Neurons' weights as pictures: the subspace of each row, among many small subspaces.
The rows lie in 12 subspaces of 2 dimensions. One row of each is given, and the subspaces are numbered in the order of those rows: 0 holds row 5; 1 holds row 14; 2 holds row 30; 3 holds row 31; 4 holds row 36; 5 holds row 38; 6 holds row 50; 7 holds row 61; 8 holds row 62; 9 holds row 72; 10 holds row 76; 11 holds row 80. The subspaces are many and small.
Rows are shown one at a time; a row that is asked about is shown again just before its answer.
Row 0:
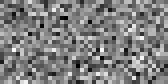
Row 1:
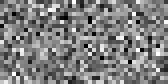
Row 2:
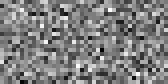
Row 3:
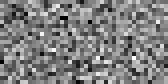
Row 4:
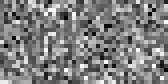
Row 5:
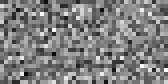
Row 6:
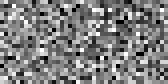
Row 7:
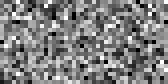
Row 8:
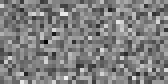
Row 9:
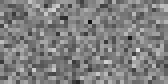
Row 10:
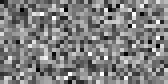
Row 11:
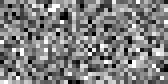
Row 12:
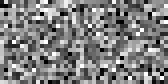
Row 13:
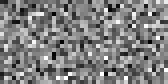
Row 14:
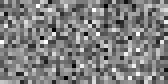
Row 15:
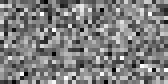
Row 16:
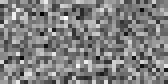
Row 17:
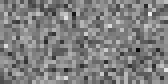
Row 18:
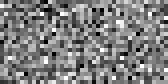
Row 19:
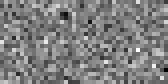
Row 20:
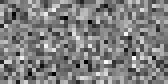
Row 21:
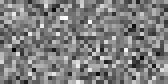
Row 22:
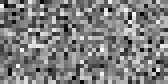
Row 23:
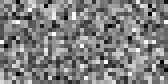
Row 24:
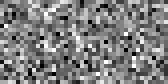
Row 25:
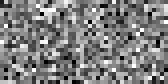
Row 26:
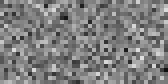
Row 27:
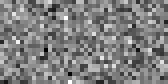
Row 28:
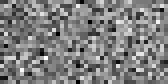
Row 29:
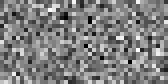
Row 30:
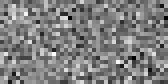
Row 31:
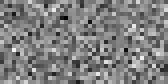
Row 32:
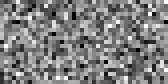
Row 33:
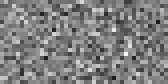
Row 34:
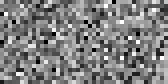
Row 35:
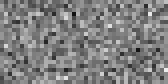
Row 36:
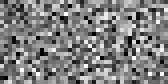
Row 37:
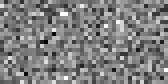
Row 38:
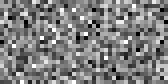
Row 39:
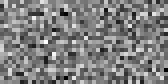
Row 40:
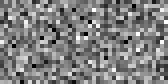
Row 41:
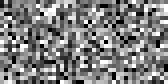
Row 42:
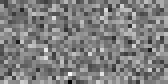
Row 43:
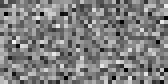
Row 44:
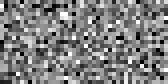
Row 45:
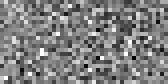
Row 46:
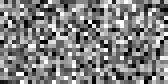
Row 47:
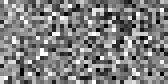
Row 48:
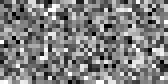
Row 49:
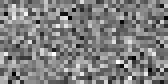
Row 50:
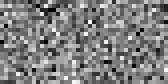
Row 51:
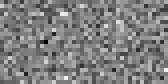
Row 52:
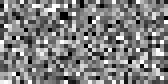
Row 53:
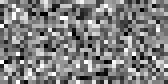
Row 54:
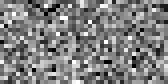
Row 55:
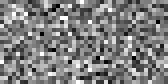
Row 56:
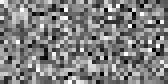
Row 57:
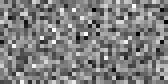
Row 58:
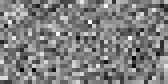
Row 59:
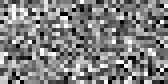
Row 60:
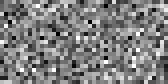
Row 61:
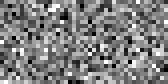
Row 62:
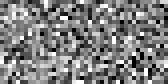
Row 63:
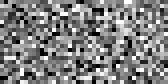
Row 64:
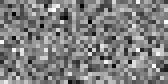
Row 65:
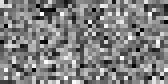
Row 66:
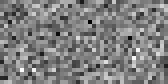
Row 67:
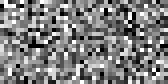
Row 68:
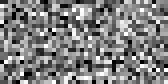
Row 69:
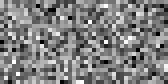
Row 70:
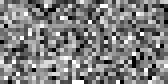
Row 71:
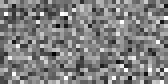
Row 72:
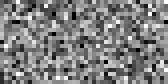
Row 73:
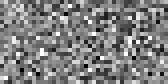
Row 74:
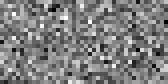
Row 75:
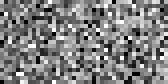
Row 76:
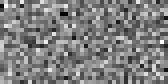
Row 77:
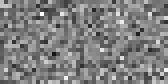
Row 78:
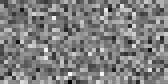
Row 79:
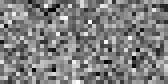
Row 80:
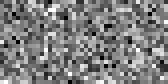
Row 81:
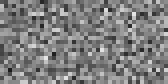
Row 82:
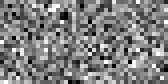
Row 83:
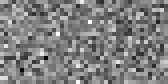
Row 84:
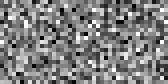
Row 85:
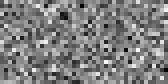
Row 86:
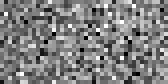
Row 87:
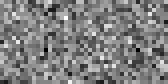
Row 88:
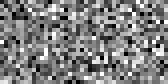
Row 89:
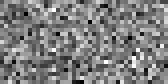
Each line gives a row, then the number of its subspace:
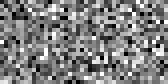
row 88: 9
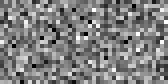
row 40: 5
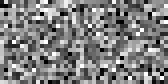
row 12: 8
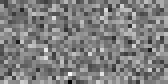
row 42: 11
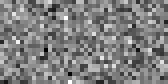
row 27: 11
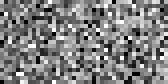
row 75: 4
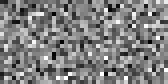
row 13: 9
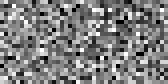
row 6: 5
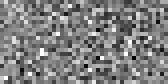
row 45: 4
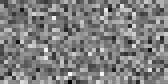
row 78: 11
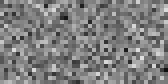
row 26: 3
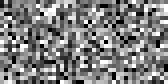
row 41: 2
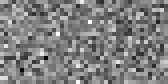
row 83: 5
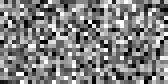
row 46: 1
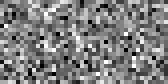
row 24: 0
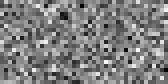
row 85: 3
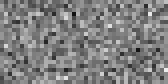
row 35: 11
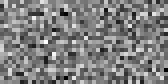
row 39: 7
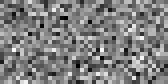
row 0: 3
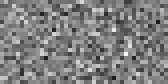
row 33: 1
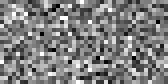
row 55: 6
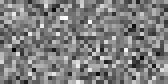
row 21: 3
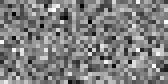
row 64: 7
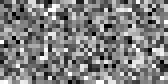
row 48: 11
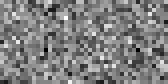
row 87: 11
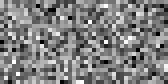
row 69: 2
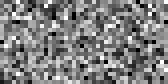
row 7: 9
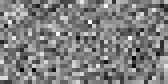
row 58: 1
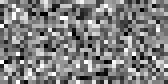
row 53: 0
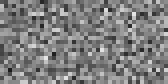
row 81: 7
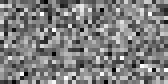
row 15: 0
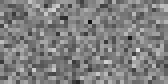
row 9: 6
